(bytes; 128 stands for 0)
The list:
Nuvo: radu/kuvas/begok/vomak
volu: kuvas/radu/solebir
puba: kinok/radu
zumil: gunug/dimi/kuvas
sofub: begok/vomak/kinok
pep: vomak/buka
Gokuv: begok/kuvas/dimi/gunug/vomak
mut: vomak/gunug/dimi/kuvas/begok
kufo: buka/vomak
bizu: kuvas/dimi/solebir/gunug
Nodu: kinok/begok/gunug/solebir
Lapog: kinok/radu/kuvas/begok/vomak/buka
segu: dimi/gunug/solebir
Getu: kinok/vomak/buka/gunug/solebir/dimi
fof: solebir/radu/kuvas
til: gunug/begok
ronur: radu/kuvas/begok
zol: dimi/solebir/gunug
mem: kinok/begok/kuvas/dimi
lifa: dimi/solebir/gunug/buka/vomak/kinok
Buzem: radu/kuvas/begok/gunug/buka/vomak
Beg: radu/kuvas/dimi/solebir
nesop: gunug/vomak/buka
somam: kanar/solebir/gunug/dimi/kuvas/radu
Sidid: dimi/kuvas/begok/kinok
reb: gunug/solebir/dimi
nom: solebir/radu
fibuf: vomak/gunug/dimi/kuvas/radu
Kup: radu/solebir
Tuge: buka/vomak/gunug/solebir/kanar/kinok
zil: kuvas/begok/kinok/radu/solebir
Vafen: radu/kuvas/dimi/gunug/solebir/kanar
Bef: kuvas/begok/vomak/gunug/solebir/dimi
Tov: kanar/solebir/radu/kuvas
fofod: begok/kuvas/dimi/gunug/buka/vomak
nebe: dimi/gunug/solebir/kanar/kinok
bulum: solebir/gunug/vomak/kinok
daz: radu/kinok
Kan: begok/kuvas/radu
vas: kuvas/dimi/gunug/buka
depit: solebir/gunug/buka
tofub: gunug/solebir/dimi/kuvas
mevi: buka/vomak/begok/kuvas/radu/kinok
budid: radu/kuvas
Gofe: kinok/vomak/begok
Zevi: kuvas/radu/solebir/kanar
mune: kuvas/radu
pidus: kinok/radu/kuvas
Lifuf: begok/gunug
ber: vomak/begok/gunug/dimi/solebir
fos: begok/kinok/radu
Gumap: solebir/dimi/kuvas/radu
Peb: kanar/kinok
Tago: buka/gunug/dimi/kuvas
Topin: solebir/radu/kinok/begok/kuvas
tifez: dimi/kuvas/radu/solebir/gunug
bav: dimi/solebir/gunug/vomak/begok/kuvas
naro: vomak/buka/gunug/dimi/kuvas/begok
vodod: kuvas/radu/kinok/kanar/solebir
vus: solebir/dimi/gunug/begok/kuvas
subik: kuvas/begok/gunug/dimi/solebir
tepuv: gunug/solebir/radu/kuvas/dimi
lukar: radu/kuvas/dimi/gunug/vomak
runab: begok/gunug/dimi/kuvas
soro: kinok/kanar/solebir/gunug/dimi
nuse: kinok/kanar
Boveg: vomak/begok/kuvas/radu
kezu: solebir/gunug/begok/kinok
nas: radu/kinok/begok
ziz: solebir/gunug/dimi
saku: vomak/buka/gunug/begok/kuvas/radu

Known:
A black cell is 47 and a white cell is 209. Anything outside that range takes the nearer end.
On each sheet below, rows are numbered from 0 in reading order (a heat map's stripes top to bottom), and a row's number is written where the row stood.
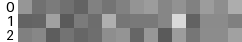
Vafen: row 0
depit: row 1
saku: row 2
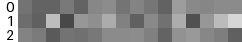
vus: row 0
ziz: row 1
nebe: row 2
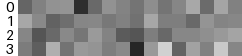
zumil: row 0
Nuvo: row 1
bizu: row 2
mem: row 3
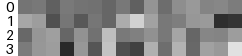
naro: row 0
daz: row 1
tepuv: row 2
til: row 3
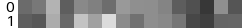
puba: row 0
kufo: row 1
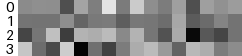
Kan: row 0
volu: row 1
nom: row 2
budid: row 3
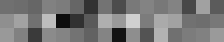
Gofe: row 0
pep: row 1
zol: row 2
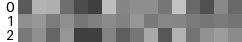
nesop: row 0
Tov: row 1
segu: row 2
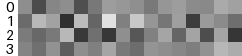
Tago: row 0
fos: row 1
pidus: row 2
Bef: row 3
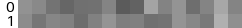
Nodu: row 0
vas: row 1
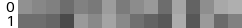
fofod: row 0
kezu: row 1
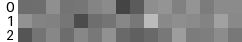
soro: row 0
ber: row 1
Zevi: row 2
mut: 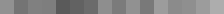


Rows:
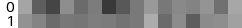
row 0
ronur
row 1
Buzem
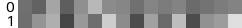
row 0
Gumap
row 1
reb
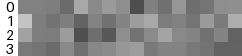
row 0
somam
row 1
lukar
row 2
Lapog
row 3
mevi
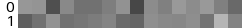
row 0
bav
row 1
Getu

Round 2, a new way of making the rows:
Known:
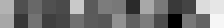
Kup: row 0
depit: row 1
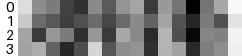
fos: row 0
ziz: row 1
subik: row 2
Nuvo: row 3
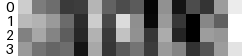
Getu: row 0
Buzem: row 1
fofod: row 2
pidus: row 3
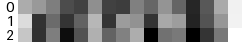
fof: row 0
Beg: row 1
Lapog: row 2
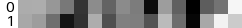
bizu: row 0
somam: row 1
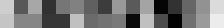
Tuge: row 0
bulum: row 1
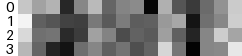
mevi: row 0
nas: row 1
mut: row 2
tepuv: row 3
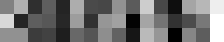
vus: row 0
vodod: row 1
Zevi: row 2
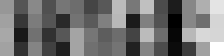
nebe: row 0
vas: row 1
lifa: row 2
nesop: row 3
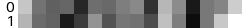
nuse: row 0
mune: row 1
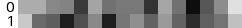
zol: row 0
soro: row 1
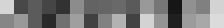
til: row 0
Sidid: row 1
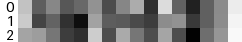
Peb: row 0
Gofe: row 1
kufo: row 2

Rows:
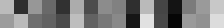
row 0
ber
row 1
kezu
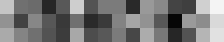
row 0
volu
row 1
tofub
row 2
budid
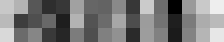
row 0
Gumap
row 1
segu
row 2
puba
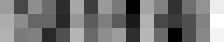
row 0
zil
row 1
reb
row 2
sofub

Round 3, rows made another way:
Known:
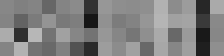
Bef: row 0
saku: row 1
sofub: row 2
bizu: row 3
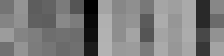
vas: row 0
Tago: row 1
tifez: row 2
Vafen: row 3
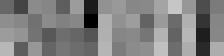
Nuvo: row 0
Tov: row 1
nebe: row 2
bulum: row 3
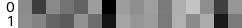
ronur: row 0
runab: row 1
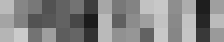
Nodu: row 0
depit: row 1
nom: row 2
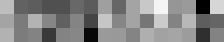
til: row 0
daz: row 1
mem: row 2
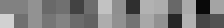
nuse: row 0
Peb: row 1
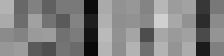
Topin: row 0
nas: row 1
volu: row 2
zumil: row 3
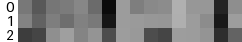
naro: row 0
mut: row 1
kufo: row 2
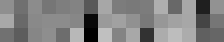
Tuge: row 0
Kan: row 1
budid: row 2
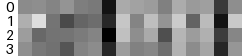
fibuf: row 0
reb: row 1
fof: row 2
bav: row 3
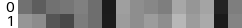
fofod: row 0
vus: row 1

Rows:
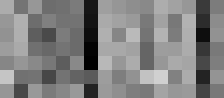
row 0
zil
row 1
somam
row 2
tofub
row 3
Gumap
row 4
Beg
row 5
kezu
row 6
mevi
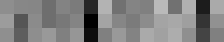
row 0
Getu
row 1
Lapog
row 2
Boveg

